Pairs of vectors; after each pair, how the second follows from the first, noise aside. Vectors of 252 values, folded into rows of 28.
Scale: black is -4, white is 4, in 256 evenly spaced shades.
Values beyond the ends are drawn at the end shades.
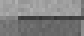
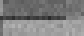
reversed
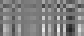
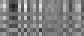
reversed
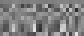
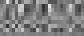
reversed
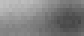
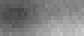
reversed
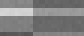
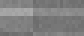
shrunk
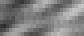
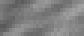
shrunk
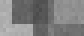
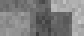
reversed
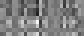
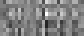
reversed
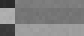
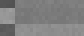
shrunk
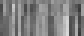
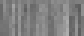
shrunk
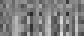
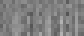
shrunk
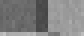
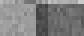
reversed
